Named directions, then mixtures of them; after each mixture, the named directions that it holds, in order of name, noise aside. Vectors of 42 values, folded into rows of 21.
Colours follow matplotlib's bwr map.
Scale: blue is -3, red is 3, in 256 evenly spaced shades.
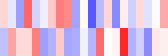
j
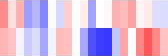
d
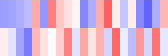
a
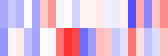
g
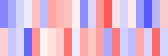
a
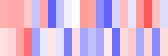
a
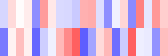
a, g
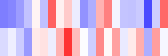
a, g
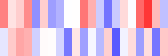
a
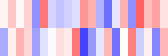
a, g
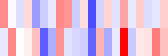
d, j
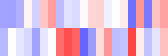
g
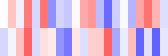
a, d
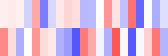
a, g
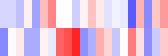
g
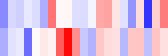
a, g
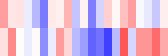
d, j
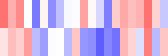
a, d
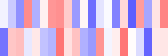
g, j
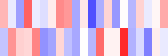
j
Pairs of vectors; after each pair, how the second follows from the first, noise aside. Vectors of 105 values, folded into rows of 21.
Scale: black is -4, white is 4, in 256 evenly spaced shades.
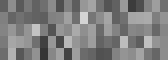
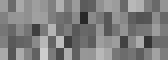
negated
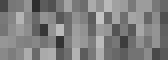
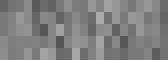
shrunk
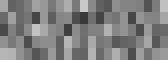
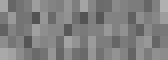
shrunk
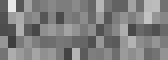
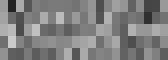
negated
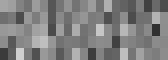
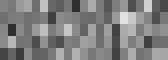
reversed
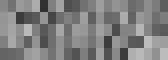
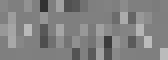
partly zeroed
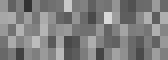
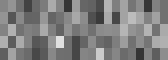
reversed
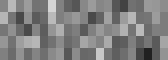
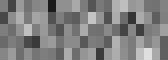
negated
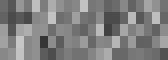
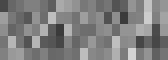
reversed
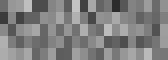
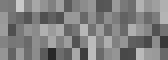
reversed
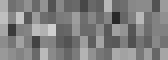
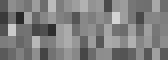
negated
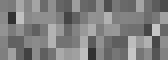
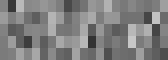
wrapped around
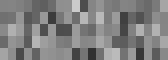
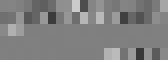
partly zeroed
